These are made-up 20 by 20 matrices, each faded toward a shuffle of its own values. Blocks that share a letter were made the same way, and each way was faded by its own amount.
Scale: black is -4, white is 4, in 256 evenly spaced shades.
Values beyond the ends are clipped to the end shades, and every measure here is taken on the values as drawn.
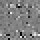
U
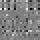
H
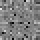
U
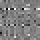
H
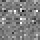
H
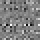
H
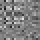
H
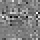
H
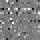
U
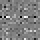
H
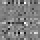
H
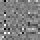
H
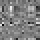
H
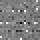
U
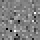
U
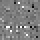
U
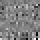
H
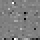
U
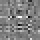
H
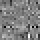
H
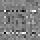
H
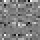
H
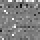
U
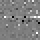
U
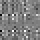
H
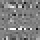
H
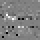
U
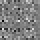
H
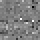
U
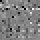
U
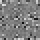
U
